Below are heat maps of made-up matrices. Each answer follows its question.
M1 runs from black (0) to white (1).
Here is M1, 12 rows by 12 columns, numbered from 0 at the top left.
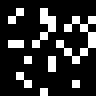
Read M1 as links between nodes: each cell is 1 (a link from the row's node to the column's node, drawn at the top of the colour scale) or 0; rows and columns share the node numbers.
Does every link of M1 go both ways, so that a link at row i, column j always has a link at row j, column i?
no
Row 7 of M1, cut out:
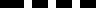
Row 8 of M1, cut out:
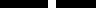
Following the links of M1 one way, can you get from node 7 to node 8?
yes
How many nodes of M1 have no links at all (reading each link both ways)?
1
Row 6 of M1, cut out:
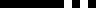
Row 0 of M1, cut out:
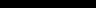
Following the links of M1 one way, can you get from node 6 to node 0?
no
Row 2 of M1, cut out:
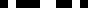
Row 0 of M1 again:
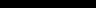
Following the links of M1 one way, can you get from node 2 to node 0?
no
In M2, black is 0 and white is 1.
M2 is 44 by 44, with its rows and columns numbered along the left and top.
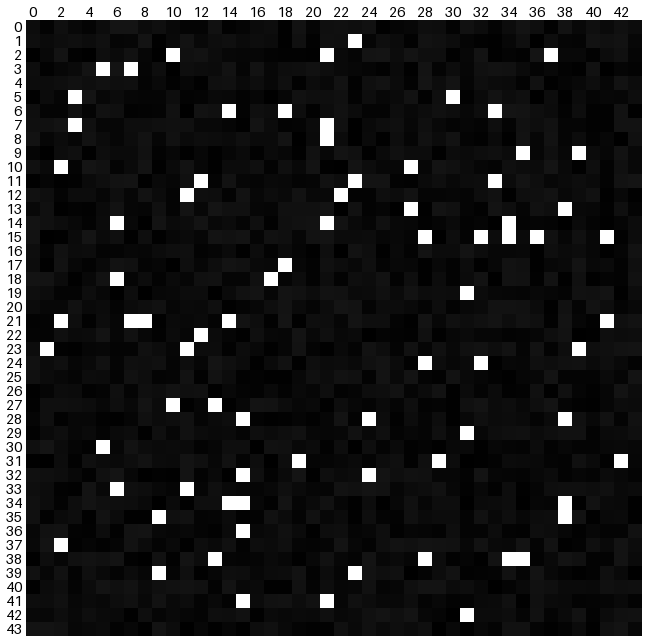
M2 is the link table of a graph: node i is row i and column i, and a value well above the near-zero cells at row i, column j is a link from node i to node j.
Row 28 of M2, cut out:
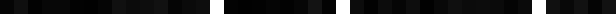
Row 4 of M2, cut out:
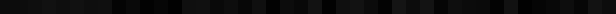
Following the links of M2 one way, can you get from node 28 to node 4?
no
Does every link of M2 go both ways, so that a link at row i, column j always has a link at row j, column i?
yes
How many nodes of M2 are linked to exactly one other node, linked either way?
10
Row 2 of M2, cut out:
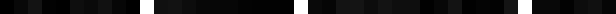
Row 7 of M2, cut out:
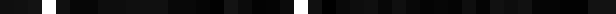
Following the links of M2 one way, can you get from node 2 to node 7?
yes
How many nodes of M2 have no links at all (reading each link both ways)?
8
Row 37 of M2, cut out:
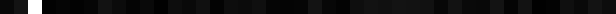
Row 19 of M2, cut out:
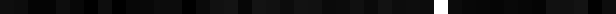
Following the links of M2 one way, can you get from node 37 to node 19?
no
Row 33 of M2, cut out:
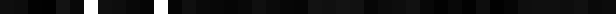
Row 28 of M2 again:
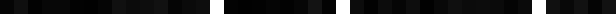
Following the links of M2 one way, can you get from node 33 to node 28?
yes
